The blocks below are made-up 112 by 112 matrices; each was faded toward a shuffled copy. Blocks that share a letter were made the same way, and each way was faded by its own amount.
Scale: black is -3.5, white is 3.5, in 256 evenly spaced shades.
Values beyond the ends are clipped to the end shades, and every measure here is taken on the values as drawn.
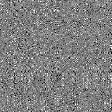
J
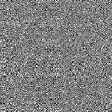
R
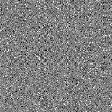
R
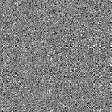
R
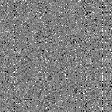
J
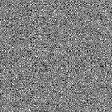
R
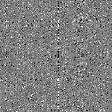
J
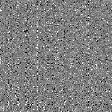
J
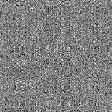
R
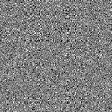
R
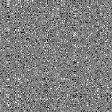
J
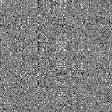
J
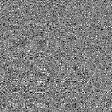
R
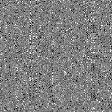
J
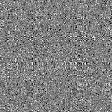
R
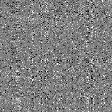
J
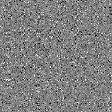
J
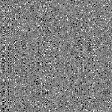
J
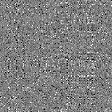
J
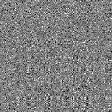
R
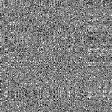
R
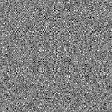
R
